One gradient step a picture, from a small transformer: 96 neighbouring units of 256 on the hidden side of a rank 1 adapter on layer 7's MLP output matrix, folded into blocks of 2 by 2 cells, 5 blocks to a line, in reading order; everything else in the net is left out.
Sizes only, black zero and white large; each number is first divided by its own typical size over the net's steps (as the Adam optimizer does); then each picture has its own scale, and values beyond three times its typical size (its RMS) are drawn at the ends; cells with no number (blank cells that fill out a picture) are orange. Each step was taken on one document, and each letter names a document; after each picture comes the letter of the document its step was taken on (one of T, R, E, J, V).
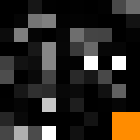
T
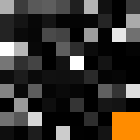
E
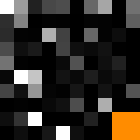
E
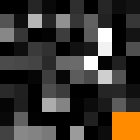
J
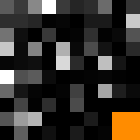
E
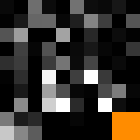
J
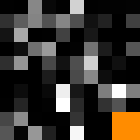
J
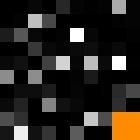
T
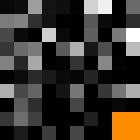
E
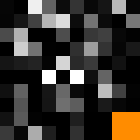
J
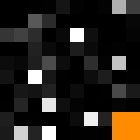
T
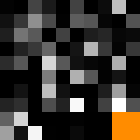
J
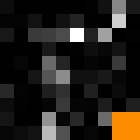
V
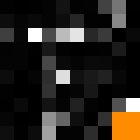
V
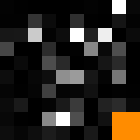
V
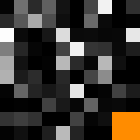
E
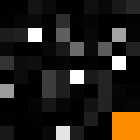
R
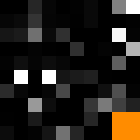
R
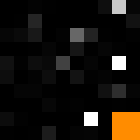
T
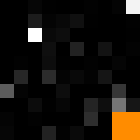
R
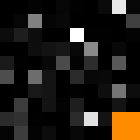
T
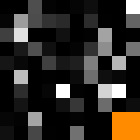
J
